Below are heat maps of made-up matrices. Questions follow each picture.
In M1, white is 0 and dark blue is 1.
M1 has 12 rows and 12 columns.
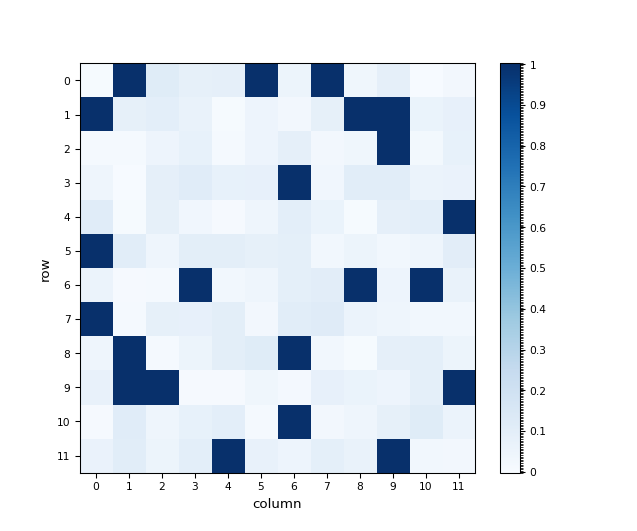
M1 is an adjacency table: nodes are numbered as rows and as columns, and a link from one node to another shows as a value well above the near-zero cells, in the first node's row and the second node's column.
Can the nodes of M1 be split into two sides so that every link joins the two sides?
yes
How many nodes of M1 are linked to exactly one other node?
6
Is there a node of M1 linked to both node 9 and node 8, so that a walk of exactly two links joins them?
yes
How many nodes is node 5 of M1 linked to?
1
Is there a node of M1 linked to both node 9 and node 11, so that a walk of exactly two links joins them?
no
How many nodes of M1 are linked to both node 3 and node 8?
1
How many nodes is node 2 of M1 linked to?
1
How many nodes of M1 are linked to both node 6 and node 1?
1
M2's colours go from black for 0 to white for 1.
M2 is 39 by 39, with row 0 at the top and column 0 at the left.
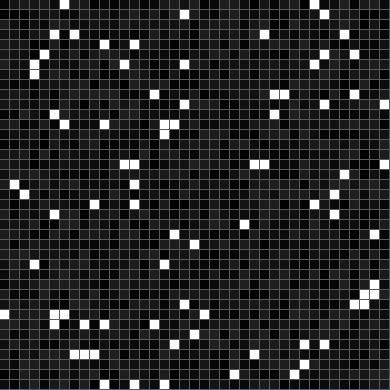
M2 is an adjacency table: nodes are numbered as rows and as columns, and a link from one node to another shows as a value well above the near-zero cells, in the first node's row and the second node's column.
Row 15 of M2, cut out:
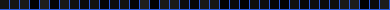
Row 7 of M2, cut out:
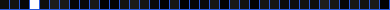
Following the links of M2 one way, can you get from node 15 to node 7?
no
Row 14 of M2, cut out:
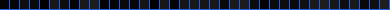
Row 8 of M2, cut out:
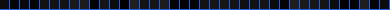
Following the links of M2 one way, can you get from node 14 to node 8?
no
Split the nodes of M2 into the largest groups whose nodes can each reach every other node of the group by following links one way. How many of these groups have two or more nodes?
2
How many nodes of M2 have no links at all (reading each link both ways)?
1
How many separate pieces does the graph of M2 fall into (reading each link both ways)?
2
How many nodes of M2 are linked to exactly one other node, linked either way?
2
